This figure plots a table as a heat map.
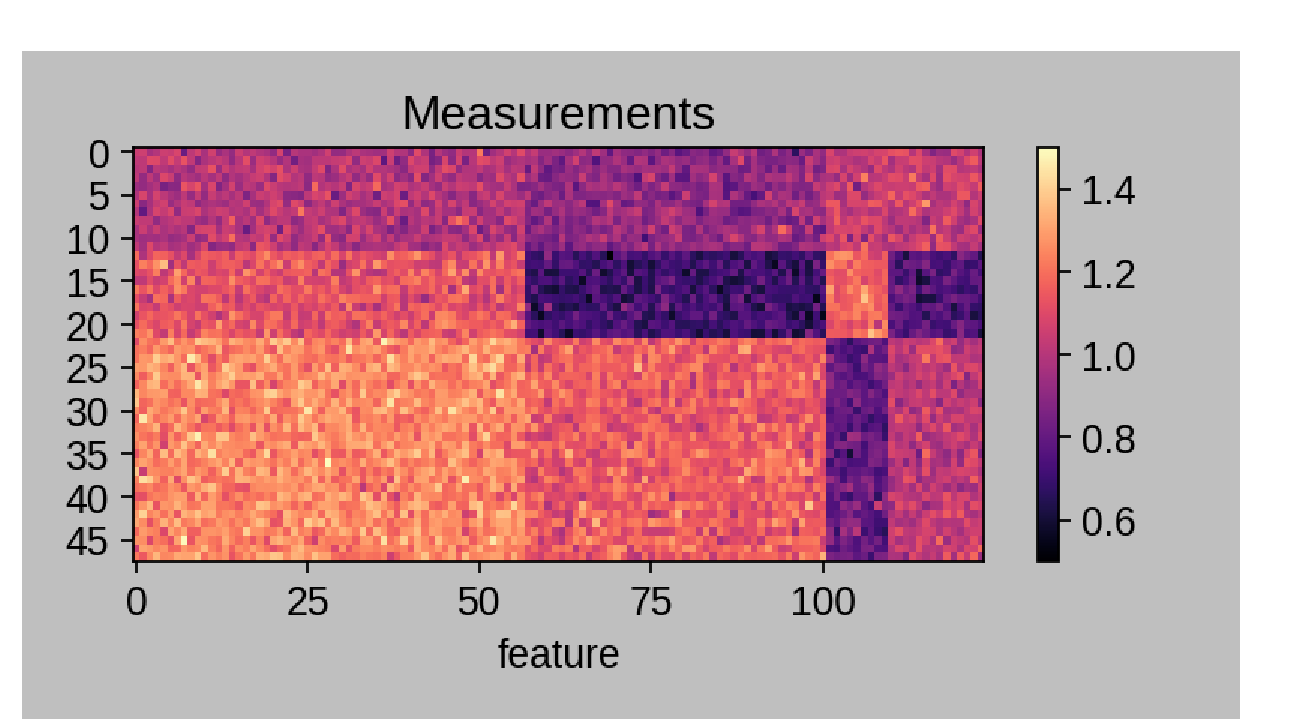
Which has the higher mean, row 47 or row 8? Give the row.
47
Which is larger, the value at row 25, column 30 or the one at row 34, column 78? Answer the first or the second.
the first
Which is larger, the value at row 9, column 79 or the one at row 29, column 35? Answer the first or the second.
the second
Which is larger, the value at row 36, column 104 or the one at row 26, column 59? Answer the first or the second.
the second
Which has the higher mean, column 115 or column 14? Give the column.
14
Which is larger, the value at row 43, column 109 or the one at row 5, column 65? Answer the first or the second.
the second
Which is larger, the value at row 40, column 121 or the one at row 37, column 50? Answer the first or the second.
the second
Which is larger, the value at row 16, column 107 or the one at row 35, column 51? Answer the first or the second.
the second
